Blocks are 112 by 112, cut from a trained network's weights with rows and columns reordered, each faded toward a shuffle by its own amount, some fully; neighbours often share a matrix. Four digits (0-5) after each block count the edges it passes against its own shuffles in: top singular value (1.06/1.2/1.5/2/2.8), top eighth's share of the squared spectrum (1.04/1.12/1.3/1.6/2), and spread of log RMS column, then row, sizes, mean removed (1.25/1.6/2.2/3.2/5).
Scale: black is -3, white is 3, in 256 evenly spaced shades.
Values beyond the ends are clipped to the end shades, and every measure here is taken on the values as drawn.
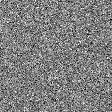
1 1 0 0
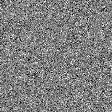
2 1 1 0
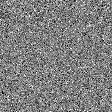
0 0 0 0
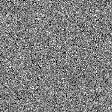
2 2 2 0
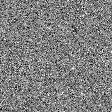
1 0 0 0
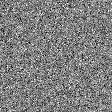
0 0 0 0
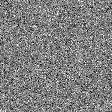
0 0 0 0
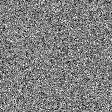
0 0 0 0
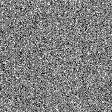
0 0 0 1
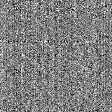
3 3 0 3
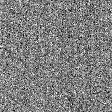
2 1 0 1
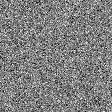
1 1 0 0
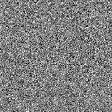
2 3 1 2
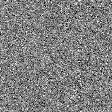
2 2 1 0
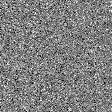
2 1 1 0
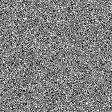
1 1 0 0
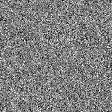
2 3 0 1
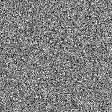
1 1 0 0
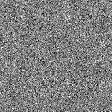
2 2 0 1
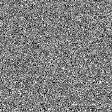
2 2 0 3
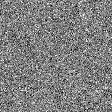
1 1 0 1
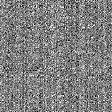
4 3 0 3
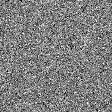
1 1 0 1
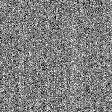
2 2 0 1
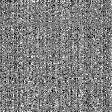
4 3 0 3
